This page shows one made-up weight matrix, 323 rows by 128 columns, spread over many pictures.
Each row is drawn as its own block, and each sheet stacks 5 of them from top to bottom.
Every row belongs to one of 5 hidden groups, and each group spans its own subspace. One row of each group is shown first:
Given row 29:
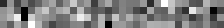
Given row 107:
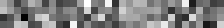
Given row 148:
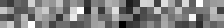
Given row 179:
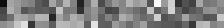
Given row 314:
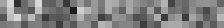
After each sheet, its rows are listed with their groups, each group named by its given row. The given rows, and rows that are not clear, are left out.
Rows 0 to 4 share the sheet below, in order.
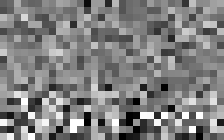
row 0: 107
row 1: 314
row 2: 179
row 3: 29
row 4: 148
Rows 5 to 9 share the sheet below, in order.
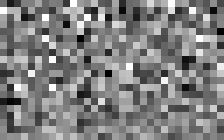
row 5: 29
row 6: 314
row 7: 314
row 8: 314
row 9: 314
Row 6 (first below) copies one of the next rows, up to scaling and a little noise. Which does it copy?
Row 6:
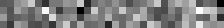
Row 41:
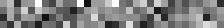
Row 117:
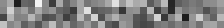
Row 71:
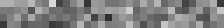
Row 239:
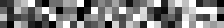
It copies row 239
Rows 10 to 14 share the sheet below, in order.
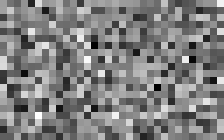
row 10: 314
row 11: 29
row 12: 107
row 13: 179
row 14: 314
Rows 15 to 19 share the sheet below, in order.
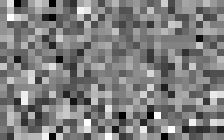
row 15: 314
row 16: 314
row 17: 29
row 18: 29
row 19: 179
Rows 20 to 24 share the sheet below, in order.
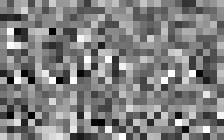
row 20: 314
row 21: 314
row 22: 107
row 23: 148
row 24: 314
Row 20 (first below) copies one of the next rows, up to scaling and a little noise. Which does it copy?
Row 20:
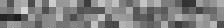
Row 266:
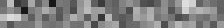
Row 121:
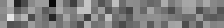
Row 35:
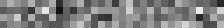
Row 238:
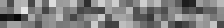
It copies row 238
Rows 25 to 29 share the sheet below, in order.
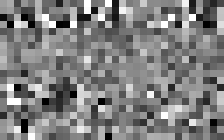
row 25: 107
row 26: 314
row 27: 107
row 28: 314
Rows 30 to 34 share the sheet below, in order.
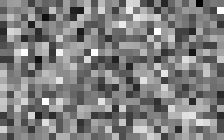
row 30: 148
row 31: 179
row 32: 314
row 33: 148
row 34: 314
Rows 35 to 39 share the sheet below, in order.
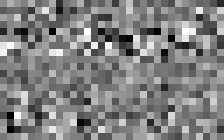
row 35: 314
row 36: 314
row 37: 148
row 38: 29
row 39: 314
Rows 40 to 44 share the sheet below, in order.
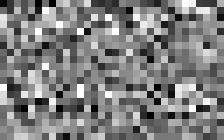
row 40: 314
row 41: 314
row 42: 29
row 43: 179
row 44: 29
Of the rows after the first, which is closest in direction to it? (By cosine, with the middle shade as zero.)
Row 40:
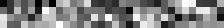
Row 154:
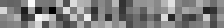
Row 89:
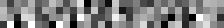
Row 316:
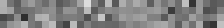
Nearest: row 89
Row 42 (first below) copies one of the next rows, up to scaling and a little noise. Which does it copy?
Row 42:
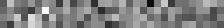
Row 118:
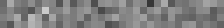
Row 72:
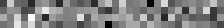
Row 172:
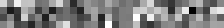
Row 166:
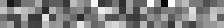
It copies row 118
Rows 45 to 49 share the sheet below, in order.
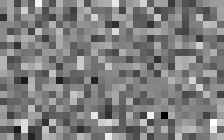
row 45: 314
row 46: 314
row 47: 179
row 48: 148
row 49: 29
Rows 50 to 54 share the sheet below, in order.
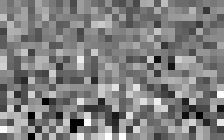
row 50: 148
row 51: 179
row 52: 179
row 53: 148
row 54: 148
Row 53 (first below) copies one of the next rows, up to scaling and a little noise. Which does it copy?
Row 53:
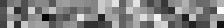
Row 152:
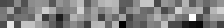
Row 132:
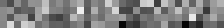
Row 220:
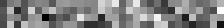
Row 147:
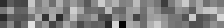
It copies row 220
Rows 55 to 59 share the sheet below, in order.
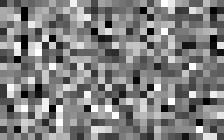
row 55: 29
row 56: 29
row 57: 29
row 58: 179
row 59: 314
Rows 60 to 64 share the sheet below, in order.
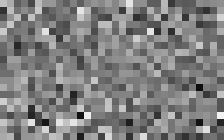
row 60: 314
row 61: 179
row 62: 179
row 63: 148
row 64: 314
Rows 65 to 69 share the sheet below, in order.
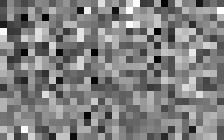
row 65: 148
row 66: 179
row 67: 179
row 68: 314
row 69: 107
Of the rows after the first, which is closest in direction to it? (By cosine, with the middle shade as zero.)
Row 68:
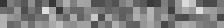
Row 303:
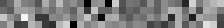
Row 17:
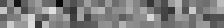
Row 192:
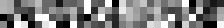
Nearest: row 17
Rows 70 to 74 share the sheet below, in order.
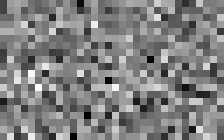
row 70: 179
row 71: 314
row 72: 29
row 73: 314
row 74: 107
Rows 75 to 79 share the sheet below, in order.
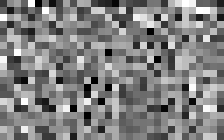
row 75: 314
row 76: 29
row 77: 179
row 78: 107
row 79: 107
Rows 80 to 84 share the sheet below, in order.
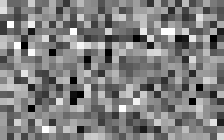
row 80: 107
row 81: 29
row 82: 107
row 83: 148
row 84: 148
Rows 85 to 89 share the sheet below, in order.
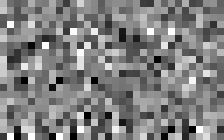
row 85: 107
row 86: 29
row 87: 179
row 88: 314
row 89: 107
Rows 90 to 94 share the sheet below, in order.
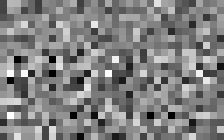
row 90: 179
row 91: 29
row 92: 314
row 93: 314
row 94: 29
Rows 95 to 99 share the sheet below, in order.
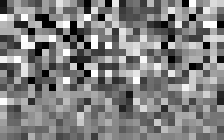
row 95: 107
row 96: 29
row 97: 29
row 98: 314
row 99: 179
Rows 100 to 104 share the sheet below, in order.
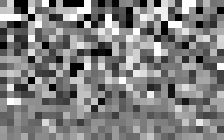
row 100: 314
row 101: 148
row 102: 148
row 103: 314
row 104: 314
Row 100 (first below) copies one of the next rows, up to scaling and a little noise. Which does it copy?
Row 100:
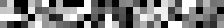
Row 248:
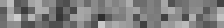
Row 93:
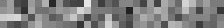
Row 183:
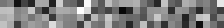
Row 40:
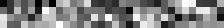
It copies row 93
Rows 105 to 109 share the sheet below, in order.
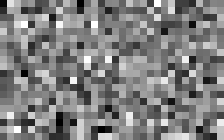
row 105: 179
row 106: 29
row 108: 179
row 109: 314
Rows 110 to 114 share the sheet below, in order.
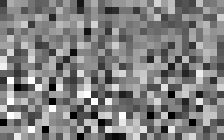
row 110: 179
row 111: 107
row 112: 107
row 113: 314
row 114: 29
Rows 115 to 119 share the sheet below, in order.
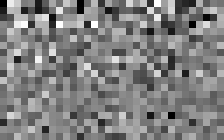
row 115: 179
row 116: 29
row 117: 314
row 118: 29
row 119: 29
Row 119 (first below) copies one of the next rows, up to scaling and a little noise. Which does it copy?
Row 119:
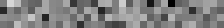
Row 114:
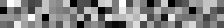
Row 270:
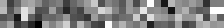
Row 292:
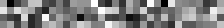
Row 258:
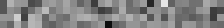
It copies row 114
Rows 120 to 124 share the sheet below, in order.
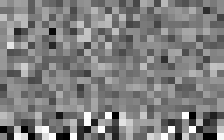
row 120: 148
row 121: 314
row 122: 29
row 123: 179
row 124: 107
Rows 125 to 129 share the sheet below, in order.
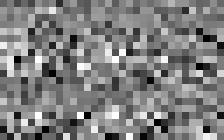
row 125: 29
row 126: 148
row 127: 314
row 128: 314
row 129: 314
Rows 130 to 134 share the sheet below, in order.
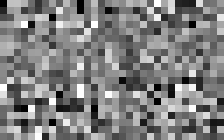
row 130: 179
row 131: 314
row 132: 148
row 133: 179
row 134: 29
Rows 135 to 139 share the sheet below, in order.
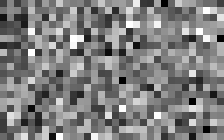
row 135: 148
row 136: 148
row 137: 148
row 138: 148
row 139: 179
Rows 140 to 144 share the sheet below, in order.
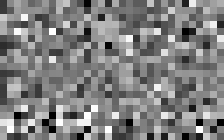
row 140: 107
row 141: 314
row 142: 314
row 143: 179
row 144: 314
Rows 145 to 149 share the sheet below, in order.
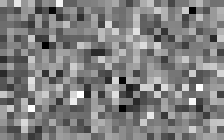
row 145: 29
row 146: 148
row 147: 148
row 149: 29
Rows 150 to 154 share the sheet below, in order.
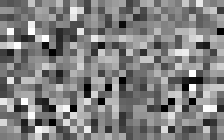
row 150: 148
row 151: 314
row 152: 148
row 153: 107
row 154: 29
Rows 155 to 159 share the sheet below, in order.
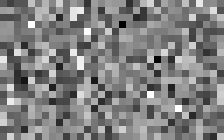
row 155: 148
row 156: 107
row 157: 179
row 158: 314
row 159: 107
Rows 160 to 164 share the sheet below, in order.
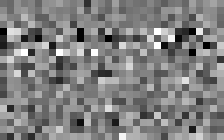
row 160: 107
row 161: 179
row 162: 314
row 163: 107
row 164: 148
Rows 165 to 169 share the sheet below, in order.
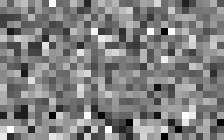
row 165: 314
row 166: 29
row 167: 29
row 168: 179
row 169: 314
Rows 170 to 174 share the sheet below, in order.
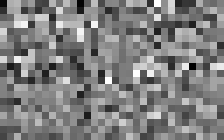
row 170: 179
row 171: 179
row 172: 29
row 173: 314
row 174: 314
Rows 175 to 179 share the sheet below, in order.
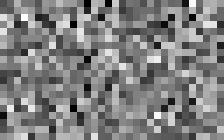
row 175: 107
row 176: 179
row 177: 314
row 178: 107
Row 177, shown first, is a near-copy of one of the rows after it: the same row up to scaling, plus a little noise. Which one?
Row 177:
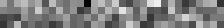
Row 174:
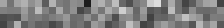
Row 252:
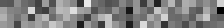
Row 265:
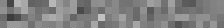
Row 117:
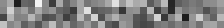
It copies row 174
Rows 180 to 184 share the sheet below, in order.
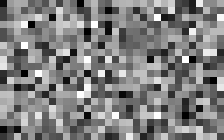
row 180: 179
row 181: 107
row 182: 107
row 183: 314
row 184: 314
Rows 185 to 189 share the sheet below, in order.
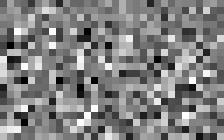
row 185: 29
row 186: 314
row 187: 179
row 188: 179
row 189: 314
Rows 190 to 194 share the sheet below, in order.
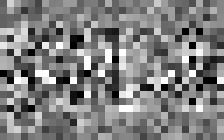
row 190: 179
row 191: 148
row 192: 107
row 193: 148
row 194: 314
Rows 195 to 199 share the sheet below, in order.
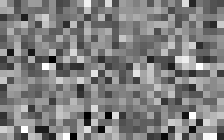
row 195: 107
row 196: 107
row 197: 314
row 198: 179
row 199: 107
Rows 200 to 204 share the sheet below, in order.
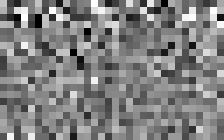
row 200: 29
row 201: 107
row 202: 179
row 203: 148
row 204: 107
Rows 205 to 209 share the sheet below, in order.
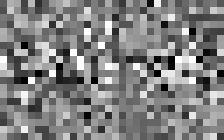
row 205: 179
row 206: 107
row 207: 179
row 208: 29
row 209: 107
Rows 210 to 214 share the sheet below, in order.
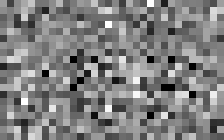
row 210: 29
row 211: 29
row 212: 29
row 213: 29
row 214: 29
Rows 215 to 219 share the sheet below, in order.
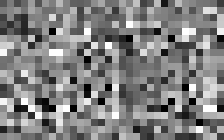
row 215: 148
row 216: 314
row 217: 107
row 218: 107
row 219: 314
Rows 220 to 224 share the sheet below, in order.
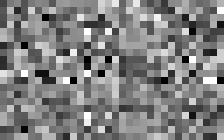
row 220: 148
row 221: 107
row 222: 107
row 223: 148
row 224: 107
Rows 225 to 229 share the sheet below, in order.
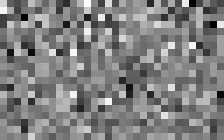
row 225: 107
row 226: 107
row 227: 148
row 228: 314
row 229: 29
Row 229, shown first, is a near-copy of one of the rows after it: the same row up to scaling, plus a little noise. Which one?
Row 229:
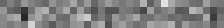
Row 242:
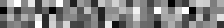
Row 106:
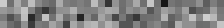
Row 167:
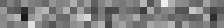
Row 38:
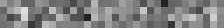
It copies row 167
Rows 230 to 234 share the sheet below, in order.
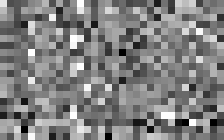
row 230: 179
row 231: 148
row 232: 148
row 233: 107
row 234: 29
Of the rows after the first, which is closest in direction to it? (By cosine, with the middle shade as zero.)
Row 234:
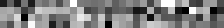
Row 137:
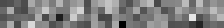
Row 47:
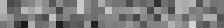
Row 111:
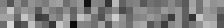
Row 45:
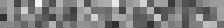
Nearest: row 137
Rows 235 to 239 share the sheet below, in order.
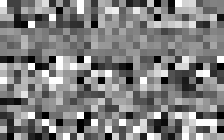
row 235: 179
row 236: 29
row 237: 314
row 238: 314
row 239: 314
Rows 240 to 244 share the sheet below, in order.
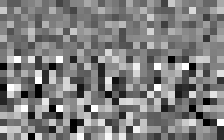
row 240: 29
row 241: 29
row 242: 29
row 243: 179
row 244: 148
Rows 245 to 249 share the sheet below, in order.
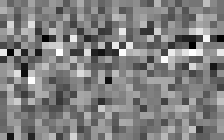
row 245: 107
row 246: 148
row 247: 29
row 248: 314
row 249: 107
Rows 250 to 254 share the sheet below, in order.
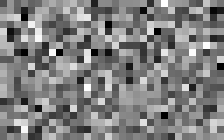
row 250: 29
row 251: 179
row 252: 314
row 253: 107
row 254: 29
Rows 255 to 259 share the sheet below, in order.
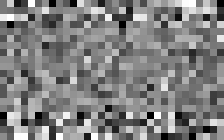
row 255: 314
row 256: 148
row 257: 107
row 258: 29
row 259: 179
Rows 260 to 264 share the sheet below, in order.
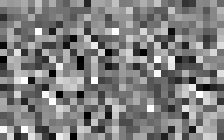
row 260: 314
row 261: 314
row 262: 179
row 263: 314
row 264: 107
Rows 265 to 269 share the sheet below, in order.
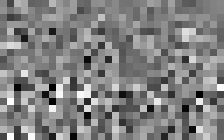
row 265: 314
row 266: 314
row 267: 107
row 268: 314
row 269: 107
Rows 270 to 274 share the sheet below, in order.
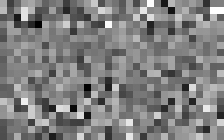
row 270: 29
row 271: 29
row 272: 179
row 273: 107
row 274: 314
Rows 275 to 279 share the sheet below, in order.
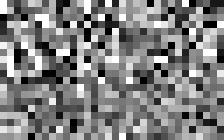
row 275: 107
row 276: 107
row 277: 314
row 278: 179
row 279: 148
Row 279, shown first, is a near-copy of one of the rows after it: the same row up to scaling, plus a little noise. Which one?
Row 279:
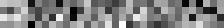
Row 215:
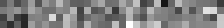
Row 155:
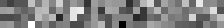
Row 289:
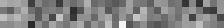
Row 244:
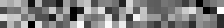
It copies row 289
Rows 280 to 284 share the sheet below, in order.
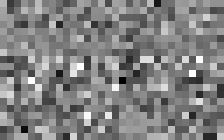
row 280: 179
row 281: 148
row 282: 148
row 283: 314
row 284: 107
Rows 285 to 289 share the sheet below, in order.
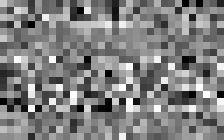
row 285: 148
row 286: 107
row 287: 314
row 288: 148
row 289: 148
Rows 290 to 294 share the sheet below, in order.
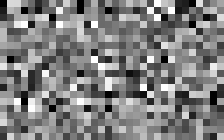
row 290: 179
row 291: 179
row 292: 29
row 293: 29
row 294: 107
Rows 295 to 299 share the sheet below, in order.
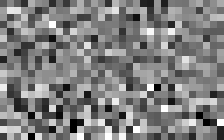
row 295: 29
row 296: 29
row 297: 314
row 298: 179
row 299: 148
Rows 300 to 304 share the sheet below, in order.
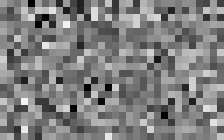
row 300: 29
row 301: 148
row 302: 179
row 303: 107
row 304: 29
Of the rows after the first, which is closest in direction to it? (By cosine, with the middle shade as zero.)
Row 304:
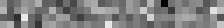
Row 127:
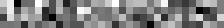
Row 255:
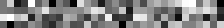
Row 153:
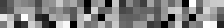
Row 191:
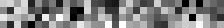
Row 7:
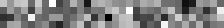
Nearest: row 191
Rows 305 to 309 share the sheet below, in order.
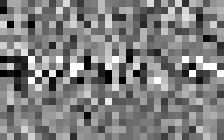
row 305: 107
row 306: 148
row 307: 148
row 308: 314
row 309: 107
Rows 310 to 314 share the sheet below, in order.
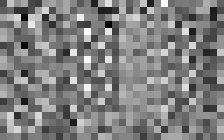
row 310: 29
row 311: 107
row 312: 107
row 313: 107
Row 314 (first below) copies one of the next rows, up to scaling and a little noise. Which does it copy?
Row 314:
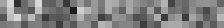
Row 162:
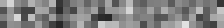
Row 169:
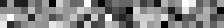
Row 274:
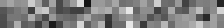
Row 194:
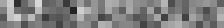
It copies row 194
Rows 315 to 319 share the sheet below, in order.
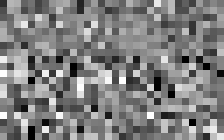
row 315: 179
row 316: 107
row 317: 148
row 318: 179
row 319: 29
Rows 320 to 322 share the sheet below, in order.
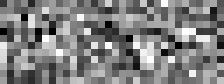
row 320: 29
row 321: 314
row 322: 29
